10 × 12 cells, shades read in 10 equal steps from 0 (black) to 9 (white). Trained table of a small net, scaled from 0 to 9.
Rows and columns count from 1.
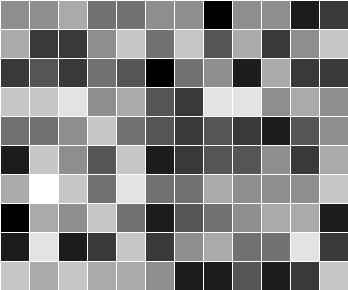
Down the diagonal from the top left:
5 2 2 5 4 1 4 4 4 1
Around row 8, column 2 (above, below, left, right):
9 8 0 5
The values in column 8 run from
0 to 8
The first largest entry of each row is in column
3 5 10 3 4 2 2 4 2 1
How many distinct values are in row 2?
6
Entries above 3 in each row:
9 8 4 10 6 5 12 8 7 7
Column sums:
39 57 48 47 56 28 35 39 42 40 40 44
